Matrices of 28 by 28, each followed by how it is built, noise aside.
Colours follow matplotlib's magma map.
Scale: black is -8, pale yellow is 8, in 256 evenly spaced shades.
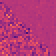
lower triangular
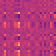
low rank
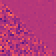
lower triangular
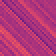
Toeplitz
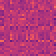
low rank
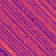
Toeplitz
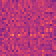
low rank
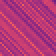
Toeplitz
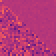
lower triangular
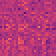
low rank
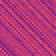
Toeplitz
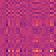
low rank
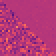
lower triangular
